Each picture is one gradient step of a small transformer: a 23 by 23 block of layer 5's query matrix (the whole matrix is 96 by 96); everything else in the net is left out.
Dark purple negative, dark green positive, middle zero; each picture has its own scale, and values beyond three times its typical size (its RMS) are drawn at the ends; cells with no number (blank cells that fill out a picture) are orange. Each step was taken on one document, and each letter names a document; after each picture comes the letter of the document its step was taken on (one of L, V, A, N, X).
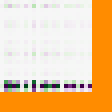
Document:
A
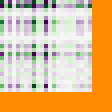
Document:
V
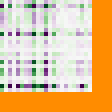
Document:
V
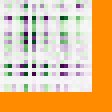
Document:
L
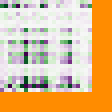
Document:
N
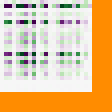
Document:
L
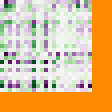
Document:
V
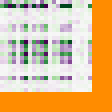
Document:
N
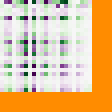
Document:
L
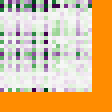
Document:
V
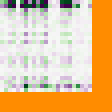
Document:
N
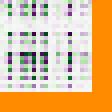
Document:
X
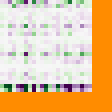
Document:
X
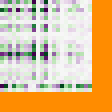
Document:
V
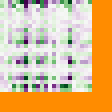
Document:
N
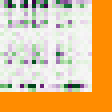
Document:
X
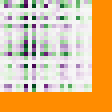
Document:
L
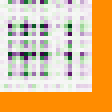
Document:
X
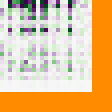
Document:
X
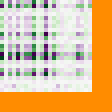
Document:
V
